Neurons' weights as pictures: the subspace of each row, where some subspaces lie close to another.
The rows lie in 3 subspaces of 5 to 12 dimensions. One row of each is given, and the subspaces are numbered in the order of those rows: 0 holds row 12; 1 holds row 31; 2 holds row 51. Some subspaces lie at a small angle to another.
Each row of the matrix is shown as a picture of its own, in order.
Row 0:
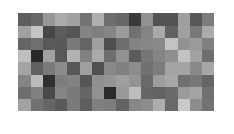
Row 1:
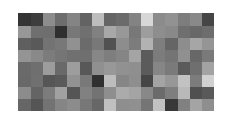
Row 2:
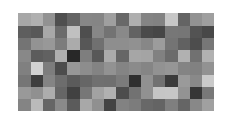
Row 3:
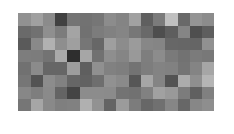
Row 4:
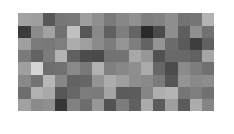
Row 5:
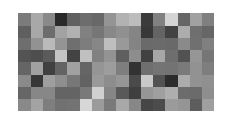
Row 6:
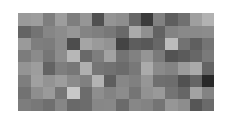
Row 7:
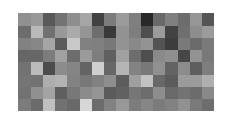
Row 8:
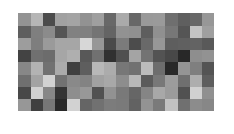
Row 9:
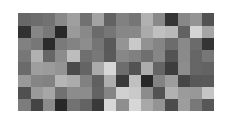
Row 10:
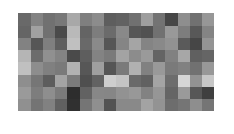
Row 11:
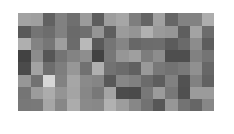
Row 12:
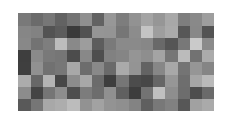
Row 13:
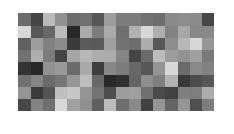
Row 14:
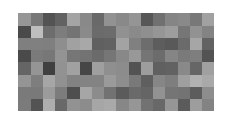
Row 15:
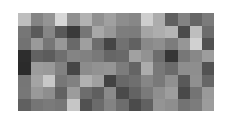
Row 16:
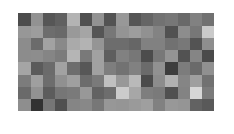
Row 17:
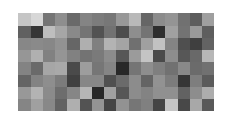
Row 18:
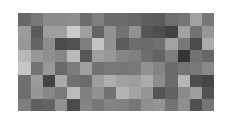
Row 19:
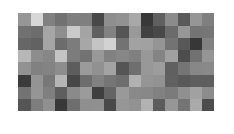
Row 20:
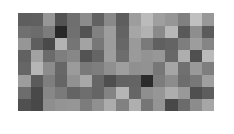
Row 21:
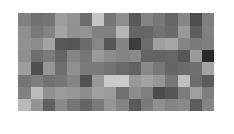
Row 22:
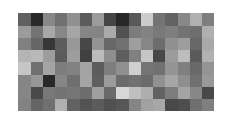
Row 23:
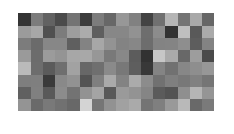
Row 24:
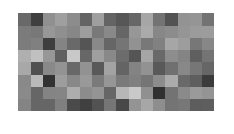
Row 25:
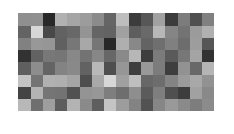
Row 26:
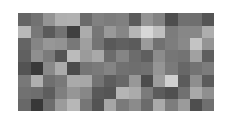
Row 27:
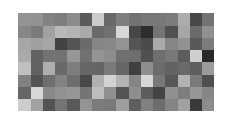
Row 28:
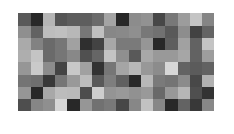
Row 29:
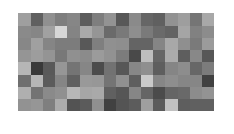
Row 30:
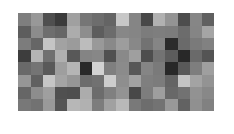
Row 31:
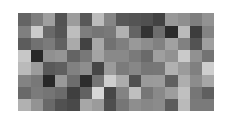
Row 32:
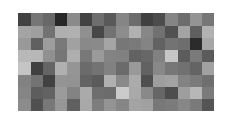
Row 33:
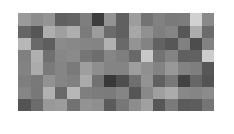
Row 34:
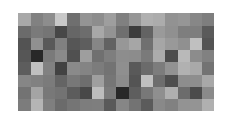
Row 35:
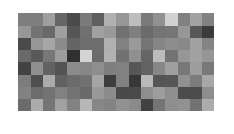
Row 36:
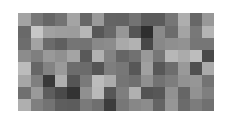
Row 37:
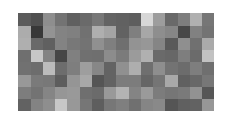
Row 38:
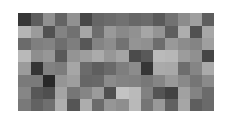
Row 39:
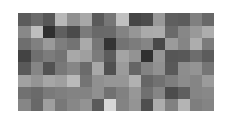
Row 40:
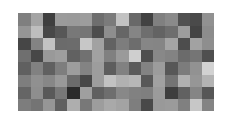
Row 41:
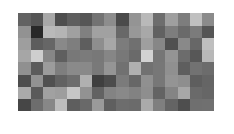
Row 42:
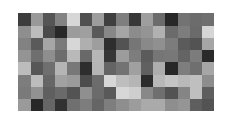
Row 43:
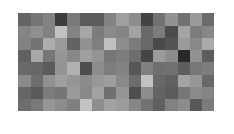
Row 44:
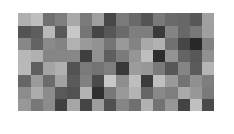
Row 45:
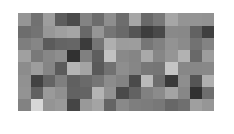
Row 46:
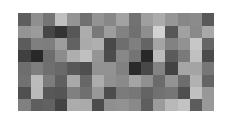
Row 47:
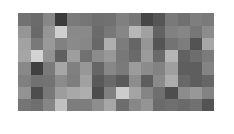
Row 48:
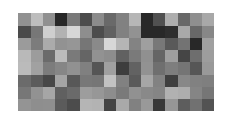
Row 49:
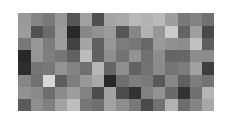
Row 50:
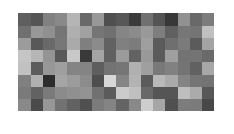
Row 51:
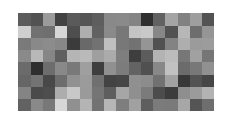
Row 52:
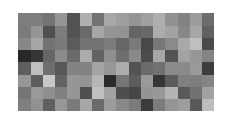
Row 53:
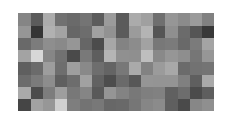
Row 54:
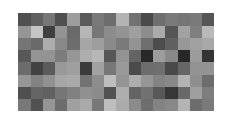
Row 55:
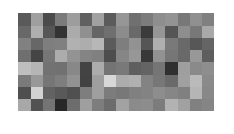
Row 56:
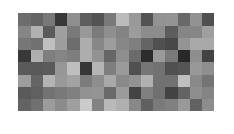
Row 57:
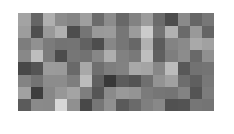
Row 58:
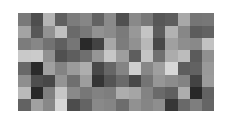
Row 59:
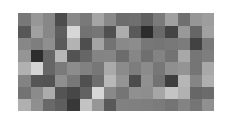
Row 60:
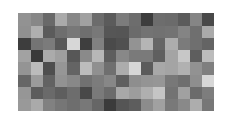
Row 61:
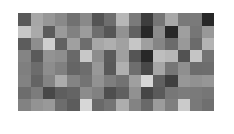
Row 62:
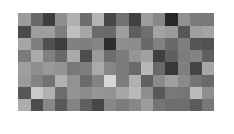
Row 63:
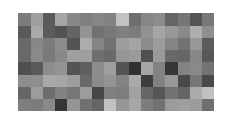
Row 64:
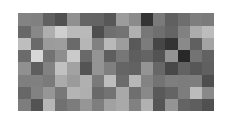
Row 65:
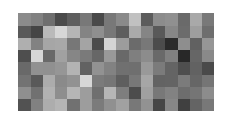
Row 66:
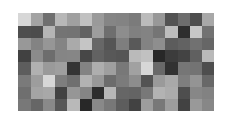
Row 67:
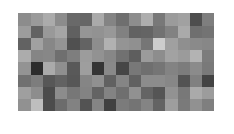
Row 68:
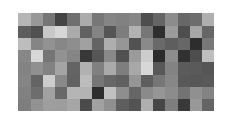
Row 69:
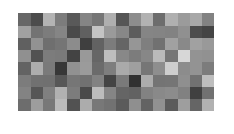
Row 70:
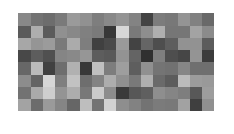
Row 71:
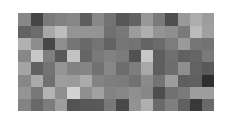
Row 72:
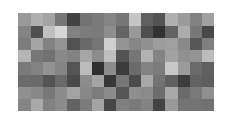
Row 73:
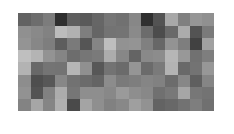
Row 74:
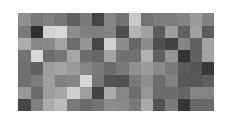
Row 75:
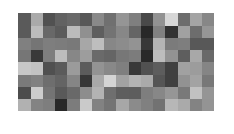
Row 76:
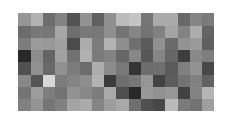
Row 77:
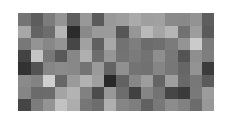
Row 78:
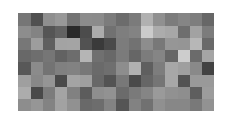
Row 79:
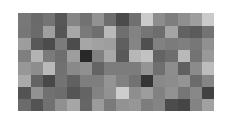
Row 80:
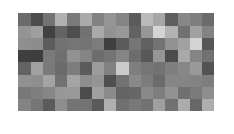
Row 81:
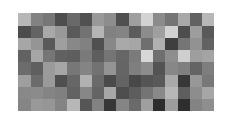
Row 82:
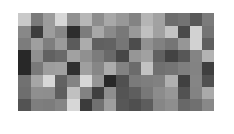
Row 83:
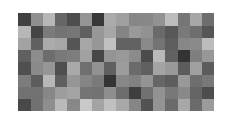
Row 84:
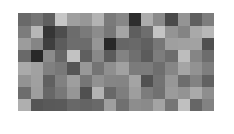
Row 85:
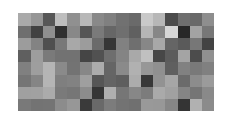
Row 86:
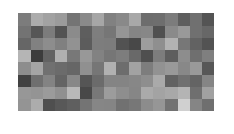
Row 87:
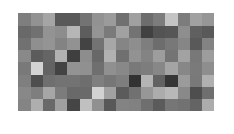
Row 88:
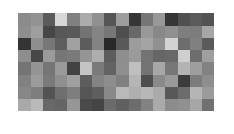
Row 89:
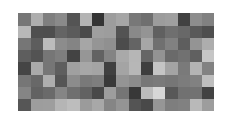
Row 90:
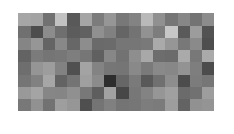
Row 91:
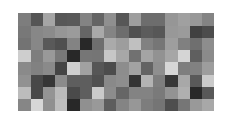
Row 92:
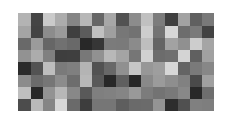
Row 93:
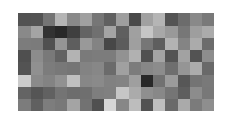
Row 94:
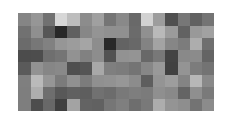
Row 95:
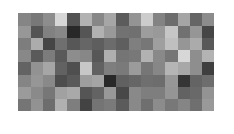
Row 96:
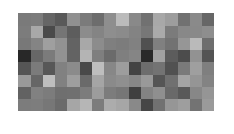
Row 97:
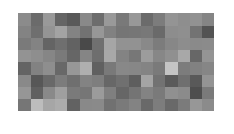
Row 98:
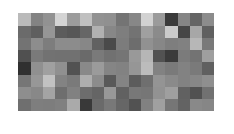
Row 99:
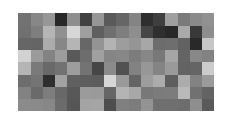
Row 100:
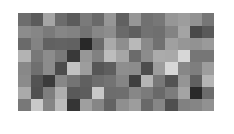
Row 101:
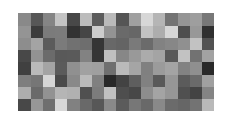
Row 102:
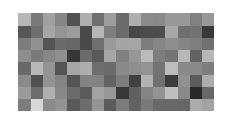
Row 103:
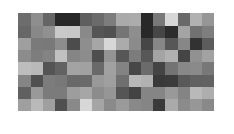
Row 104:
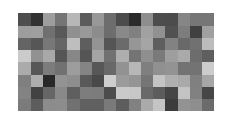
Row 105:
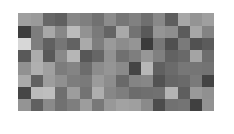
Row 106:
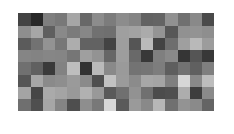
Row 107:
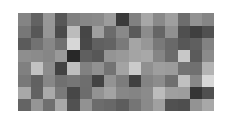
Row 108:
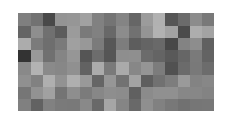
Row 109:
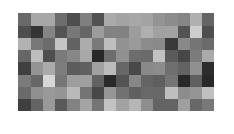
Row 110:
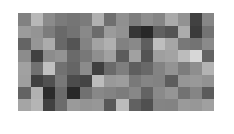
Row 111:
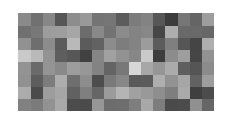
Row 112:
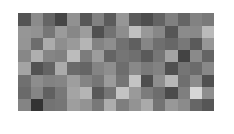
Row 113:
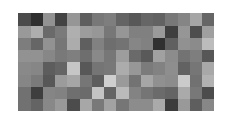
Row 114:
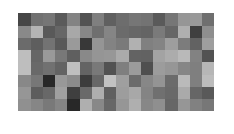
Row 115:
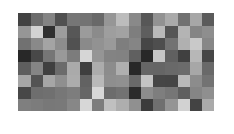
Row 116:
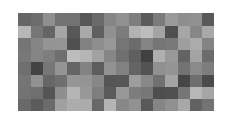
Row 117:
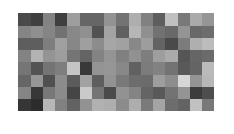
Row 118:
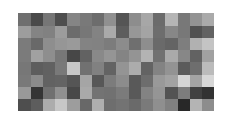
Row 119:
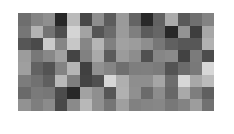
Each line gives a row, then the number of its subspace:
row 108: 1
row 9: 0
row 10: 2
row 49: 1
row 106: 0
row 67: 0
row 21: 0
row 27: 0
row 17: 1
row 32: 2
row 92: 2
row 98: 2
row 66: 2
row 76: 1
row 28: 1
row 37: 0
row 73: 2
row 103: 2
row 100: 2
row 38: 2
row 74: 1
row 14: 0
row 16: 2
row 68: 2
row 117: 0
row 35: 1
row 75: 2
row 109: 0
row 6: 0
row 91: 2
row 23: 2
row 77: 1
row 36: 0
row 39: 0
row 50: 1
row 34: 2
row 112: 2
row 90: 1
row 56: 1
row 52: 1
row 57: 2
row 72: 1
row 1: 0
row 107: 1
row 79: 0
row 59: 1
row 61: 0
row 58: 2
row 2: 1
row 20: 0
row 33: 0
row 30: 1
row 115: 1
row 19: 0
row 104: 1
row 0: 1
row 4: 2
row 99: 1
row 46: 2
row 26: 2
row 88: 0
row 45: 2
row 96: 1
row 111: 2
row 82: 2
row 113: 1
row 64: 1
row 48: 1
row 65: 1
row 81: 0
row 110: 0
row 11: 0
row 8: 2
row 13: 2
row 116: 2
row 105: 0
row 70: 0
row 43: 1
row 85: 1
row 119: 1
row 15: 2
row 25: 0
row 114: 2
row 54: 1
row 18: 0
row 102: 2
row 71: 0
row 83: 0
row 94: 2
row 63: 0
